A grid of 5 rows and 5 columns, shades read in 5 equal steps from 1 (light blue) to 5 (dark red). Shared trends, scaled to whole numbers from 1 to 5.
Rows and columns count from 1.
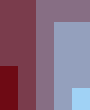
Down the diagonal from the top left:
4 4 3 2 1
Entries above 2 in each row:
5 3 3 3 3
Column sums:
22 20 15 11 10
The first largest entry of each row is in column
1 1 1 1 1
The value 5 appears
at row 4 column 1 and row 5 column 1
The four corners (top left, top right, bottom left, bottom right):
4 3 5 1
